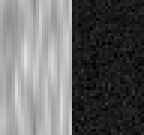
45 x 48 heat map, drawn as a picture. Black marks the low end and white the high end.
The table splits into one row of 2 panels. Panel 1,1: high, streaked downward. Panel 1,2: very low, fine-grained, faint in contrast.
